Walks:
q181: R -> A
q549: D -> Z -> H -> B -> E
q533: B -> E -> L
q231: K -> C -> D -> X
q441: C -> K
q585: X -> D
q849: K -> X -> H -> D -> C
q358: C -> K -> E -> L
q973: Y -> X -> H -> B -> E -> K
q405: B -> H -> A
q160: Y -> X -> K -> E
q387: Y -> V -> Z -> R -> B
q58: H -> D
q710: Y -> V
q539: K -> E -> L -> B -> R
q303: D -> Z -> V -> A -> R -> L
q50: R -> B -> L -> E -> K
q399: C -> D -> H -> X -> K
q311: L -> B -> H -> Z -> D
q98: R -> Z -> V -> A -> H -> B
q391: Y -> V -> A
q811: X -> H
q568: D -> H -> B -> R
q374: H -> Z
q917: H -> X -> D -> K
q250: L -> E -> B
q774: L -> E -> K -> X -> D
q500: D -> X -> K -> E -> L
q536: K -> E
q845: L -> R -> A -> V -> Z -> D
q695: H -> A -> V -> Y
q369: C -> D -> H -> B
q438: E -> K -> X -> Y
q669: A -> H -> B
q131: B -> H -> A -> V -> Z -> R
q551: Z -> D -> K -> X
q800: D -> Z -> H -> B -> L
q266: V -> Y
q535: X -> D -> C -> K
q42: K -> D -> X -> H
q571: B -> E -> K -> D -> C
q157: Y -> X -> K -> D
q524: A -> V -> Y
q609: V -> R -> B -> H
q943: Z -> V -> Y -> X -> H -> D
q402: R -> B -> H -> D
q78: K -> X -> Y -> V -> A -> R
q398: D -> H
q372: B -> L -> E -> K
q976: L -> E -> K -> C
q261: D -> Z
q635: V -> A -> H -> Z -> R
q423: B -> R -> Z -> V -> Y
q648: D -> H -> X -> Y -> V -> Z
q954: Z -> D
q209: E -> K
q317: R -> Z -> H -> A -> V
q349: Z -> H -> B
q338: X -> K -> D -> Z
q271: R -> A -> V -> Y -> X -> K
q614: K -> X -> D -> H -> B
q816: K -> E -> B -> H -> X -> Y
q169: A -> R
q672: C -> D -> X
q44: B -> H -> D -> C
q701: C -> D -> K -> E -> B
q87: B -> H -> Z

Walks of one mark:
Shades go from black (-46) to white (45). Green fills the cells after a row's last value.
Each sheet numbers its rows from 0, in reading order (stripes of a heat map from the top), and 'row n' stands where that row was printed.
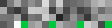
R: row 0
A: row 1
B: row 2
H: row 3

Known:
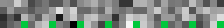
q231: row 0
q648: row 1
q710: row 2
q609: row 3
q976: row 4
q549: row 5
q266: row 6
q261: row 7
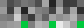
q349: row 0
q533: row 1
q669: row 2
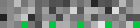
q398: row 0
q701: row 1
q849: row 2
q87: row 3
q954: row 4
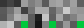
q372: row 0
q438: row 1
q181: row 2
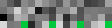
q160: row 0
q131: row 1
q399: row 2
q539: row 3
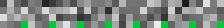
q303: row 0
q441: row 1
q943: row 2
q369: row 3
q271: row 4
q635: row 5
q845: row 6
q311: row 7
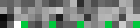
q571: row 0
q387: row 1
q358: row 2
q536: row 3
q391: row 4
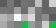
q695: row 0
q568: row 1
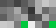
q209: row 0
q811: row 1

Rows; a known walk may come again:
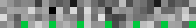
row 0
q800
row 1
q405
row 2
q58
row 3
q98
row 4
q774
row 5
q50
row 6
q524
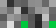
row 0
q614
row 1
q438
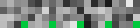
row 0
q609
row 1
q849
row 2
q87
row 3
q338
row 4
q672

